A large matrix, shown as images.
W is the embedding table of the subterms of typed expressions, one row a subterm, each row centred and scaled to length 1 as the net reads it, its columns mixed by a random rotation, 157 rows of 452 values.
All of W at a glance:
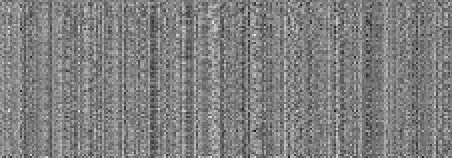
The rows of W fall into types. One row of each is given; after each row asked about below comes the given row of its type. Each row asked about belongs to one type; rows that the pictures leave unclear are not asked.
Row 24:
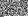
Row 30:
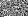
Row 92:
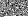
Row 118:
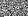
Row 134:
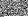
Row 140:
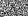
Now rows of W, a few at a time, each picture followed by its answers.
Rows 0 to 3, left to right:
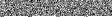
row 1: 24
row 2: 140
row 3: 134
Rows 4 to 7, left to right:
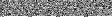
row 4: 134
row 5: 134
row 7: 92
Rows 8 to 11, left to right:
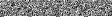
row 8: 30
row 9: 140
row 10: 24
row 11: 30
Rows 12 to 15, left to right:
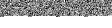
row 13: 140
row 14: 24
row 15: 24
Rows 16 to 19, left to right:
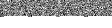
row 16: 24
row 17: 118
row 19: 118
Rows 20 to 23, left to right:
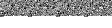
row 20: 140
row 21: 92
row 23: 92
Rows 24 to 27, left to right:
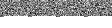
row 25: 134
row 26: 30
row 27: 30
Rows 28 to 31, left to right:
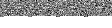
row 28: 134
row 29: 134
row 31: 30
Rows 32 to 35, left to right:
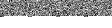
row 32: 24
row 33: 30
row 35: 118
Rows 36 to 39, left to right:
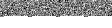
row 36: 134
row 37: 30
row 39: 30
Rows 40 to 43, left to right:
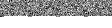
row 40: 24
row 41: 140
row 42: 92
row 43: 140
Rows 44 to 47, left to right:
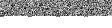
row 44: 140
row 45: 30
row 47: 134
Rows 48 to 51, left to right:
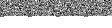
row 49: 24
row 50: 140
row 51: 134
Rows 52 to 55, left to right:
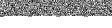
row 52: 140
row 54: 92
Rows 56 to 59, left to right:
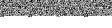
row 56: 92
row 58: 134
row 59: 92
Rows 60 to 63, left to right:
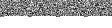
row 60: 134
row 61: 140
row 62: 30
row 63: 30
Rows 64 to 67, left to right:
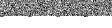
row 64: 140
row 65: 24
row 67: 24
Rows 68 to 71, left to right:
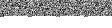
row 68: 92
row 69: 30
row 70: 134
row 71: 30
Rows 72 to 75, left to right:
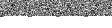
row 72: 24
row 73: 30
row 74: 140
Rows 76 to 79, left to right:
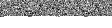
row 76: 30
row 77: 140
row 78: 134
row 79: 140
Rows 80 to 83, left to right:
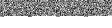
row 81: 24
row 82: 140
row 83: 134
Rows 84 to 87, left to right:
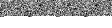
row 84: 30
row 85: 24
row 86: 30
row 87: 24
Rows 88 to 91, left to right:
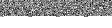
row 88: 134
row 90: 134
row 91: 92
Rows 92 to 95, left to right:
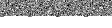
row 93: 24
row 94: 24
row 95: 92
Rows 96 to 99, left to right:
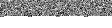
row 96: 30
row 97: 118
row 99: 30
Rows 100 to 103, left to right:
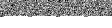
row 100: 24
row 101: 134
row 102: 24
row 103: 30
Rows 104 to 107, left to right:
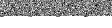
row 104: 140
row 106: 92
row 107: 24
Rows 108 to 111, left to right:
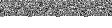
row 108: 140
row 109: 30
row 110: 30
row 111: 30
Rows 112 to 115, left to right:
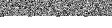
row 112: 92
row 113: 24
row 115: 140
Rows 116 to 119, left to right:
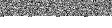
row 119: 24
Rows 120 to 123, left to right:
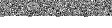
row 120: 92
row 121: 140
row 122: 140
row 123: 24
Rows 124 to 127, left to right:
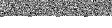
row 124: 140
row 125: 134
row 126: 30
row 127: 24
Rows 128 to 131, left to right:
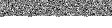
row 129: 134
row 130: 92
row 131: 134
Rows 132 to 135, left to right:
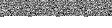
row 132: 118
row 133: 134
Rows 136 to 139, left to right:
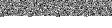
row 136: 134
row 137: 92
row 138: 118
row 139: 134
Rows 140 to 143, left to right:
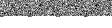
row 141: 24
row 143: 24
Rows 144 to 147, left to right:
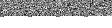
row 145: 118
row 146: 30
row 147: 92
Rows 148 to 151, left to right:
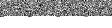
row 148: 30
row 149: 24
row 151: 140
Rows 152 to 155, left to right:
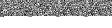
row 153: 92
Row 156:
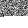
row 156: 118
